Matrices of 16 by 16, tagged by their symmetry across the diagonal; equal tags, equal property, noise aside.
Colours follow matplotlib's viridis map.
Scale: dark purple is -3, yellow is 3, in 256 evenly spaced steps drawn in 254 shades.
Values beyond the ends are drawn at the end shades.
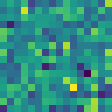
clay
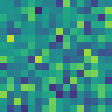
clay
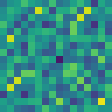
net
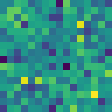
net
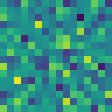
clay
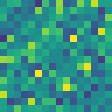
net
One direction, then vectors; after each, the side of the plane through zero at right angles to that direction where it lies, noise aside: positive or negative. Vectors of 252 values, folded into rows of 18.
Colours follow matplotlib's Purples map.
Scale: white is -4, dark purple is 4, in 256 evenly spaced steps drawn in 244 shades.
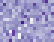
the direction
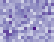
positive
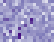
negative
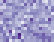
negative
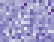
negative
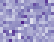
positive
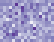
positive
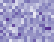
negative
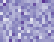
positive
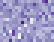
positive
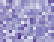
negative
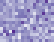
positive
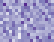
positive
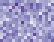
positive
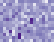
negative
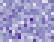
negative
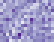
negative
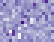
positive
